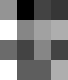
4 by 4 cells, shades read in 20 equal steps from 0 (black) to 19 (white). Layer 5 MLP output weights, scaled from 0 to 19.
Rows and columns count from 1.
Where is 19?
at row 2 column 1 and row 4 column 1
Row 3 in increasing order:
5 5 8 10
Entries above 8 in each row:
1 4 1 2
